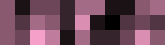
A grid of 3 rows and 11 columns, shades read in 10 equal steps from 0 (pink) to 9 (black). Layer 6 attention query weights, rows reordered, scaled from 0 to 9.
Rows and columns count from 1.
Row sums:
58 59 46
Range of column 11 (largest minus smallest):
3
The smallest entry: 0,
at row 3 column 3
